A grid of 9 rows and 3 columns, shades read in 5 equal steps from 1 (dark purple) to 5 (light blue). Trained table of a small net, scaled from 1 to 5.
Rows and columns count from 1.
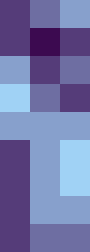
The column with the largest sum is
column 3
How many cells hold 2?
9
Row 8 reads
2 4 4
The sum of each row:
9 5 9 10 12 11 11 10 8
